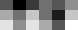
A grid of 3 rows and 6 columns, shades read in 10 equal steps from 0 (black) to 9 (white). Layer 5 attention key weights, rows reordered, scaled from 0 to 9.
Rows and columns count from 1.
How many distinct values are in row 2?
4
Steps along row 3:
down up down down up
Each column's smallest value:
3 0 2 4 1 5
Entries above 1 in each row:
5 5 6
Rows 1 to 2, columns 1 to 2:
3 0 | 6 4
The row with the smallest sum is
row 1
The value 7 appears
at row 2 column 3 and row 2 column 6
